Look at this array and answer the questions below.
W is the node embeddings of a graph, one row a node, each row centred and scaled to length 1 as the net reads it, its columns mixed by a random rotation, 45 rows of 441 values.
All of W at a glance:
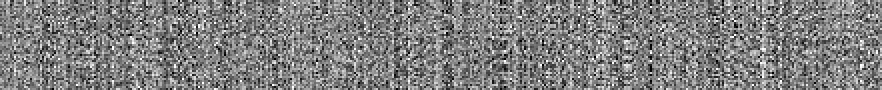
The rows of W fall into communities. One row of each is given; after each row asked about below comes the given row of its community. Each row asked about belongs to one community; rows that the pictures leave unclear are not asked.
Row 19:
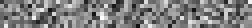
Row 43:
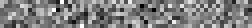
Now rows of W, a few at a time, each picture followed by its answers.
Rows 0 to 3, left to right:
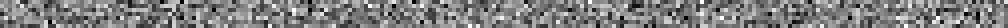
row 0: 43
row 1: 43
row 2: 43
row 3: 19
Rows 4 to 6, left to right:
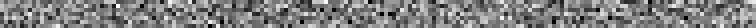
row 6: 43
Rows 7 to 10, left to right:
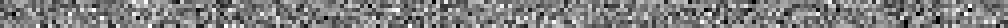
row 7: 19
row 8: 19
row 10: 43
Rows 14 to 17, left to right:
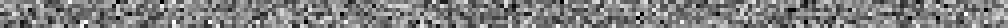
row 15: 19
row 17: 43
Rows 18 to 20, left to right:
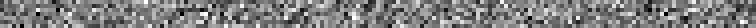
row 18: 19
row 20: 43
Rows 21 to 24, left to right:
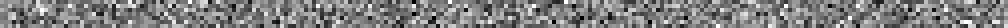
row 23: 43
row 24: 43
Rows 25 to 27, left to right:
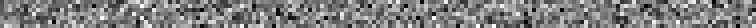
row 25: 19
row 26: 19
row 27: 43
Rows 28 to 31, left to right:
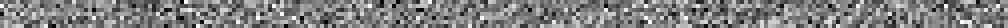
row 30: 19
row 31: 19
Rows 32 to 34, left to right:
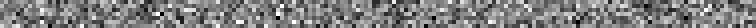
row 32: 43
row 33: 43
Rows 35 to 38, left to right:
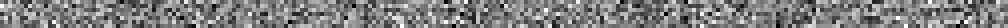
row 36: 19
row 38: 19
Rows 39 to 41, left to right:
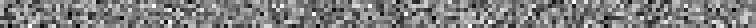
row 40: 43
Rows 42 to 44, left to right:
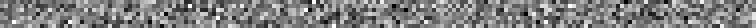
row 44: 43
